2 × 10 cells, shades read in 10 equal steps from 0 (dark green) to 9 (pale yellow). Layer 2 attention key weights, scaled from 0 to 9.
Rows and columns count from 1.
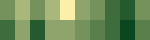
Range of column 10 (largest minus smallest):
1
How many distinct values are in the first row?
6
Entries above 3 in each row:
8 4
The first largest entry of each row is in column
5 2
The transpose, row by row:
4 2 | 6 5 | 4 1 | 6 5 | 9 5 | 5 4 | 4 3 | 2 2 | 1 0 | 4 3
